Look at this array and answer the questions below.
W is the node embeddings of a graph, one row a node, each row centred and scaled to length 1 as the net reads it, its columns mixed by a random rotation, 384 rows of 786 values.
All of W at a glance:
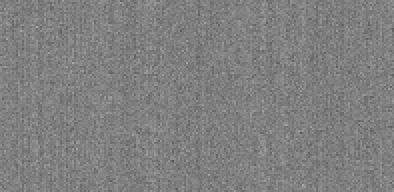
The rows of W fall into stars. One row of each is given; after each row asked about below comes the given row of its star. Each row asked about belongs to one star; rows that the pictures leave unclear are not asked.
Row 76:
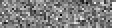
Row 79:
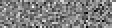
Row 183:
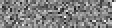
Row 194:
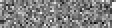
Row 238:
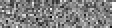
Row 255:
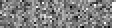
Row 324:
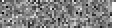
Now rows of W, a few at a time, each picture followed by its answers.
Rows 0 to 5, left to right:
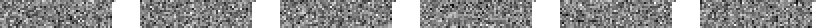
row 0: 183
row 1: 324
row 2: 194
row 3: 324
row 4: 76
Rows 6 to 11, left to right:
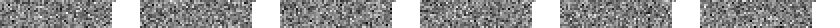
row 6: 79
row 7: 76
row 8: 194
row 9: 255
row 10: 324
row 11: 324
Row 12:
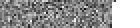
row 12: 324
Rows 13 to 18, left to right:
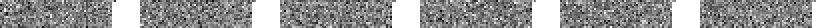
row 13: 79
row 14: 183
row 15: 183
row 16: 76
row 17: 238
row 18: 238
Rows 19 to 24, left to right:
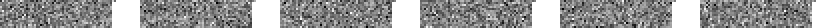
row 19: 238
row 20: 255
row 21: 183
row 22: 76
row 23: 79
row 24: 79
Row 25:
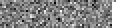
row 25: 324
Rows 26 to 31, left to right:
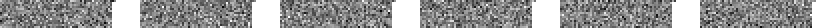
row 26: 194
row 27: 194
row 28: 183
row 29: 238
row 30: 324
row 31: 76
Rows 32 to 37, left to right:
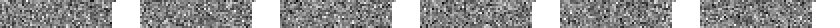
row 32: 76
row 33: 183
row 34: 255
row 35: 79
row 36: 76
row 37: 238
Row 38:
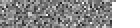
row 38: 324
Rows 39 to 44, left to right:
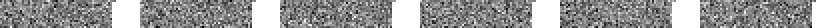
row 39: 76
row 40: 76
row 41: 183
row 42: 79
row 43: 79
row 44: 324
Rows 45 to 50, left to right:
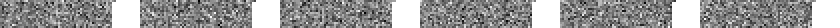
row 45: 79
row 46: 324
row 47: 79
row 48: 194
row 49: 194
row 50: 194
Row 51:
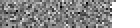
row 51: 79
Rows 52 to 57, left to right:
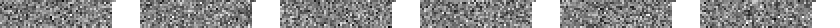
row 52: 238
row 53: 194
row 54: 238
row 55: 79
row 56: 324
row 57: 255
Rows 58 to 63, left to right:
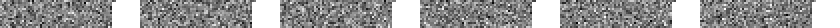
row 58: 194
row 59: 194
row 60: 194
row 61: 194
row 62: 255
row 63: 194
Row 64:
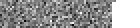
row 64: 255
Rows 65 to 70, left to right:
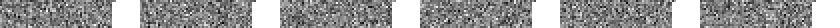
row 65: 238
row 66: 76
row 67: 76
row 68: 76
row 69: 183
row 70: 324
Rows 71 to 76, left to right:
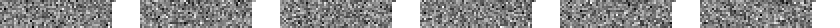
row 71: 194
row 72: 238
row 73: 194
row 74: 194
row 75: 76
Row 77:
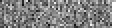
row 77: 79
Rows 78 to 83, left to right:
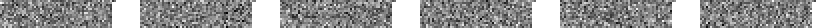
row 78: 194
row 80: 183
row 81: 76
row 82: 183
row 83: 324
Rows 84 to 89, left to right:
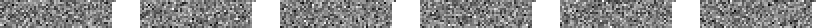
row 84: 183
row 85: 79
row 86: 79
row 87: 238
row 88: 238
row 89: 76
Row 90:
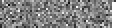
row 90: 79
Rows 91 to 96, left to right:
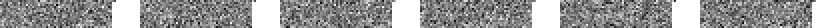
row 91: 183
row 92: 324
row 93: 183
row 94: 324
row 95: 79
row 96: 194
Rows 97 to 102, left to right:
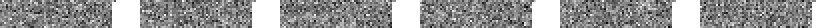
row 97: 324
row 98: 238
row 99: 324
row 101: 238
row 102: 183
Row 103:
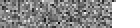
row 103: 183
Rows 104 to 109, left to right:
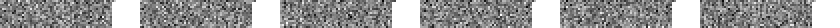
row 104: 255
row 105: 194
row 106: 183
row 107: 255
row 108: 194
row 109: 194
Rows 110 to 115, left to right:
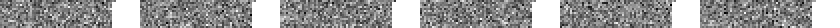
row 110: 238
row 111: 324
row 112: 324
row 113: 238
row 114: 79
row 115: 238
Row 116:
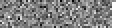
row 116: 183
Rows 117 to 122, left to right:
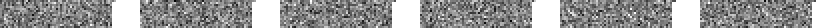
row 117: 194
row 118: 238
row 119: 76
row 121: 76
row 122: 324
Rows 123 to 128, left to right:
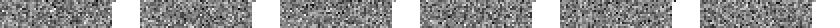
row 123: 238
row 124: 183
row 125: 238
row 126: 183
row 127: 324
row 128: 255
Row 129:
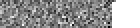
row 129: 255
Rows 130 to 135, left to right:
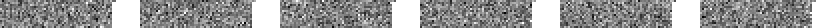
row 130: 183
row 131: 238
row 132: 238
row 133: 79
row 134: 79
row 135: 79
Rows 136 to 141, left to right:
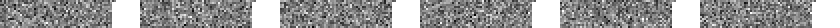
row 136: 183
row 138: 194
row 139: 324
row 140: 238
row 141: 79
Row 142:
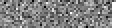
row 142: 183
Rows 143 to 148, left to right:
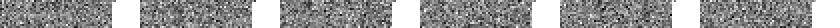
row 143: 324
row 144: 324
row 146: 79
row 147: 324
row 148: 255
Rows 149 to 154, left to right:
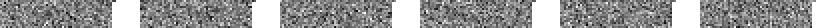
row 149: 183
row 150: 183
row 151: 183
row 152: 183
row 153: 194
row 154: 324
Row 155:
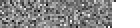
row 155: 76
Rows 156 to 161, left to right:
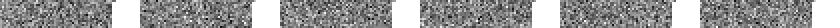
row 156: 194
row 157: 255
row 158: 324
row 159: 183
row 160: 183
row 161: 238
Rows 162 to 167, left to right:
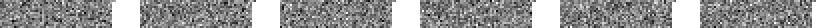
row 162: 79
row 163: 76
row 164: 79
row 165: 238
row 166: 76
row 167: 76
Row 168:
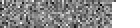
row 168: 79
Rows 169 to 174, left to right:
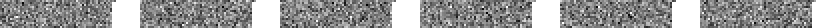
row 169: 79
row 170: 194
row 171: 79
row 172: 183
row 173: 183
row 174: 255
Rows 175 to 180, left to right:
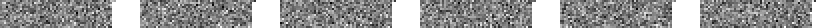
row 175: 324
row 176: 194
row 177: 324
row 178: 324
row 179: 194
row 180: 79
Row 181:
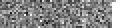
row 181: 238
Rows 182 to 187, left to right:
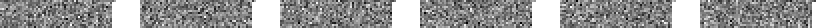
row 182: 255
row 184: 194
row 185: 238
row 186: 255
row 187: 194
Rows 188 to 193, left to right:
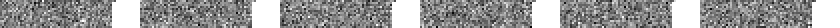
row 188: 238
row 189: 238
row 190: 79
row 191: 183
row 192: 255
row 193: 194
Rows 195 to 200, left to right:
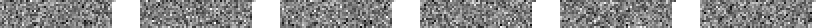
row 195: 194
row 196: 238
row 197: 255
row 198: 194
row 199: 194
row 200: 194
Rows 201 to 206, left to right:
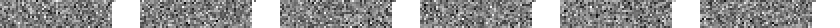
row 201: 255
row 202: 79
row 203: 324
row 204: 194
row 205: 255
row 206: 194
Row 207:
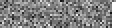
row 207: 183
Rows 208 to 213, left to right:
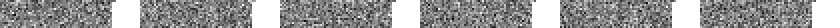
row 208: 238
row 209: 76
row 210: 255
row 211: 79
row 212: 76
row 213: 238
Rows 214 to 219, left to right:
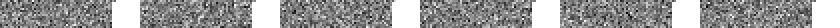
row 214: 324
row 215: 255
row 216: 255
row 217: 76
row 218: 183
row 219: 324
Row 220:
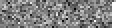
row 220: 255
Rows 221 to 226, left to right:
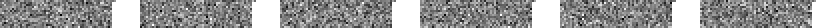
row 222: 79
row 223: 324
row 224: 194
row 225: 194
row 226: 183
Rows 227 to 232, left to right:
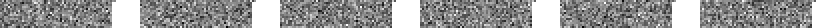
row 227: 79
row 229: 324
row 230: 324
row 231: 194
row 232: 238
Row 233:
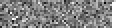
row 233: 79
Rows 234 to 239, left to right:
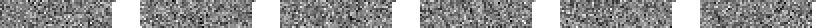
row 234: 324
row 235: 194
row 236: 183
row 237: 255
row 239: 194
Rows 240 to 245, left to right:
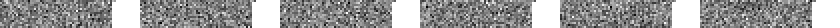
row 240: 76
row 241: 183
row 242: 79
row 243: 324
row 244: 255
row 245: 324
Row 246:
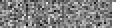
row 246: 238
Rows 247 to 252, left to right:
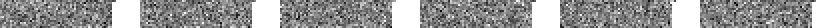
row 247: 194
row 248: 238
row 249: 238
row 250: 76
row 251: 79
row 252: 194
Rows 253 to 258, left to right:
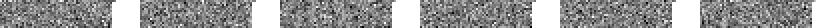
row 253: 255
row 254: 79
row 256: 76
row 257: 76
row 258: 76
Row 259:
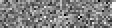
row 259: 255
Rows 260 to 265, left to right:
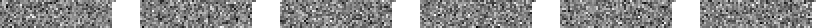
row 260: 324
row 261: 194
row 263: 194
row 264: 255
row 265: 76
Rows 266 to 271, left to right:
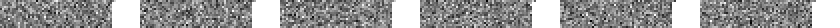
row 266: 255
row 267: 255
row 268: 238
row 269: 255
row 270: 194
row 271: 238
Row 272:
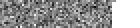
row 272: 238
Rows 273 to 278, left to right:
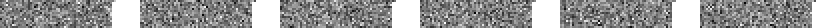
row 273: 79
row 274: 324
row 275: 255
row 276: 255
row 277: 183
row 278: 79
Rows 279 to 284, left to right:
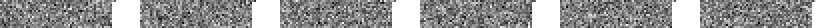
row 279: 76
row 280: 194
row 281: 238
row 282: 194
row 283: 324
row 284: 183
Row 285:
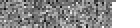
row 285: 238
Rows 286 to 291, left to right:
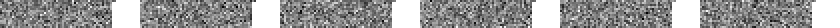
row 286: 238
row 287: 194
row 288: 76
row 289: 194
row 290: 79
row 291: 238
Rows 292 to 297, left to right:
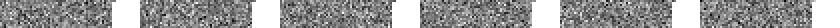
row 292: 76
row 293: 76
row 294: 194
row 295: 79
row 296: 183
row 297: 238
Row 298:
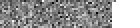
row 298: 238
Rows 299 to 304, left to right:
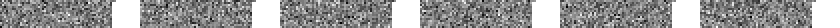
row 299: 76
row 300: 238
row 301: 194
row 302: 238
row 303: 324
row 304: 238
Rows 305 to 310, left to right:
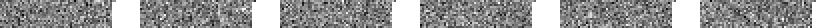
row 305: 76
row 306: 238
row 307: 79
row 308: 79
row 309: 324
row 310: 76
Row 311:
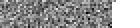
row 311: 324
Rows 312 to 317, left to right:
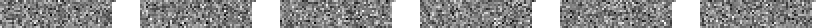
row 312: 194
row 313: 324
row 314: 255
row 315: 76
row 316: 255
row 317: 76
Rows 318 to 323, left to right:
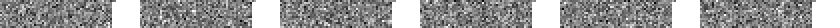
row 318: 194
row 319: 183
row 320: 183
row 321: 238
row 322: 324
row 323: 238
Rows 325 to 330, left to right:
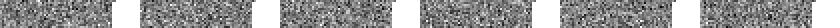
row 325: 194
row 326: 183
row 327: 79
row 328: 76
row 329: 194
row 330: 183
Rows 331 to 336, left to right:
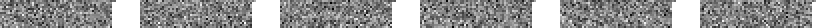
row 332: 255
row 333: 324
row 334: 183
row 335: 238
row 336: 79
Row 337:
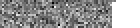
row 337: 238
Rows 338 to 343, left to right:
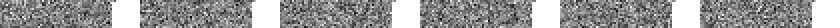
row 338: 79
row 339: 238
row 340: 79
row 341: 76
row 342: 194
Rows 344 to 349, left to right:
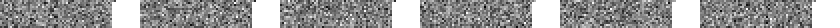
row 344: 79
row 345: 194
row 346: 324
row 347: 255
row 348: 238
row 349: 324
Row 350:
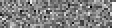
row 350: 76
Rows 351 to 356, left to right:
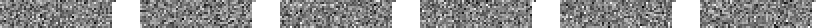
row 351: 194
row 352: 255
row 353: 76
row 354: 238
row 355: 194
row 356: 76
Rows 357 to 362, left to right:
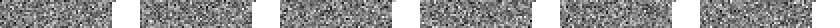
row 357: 324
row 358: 238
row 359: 255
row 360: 238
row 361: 324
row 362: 76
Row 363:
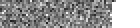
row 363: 76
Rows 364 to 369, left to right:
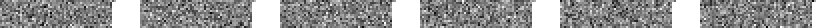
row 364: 183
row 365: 255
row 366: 255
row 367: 238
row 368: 238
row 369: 194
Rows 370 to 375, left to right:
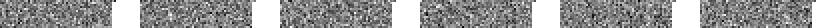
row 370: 76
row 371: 324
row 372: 76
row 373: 76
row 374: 183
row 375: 238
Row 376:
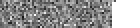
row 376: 324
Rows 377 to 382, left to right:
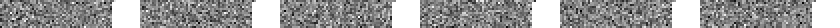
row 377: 76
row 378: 183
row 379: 255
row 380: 79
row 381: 76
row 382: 238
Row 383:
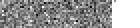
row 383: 324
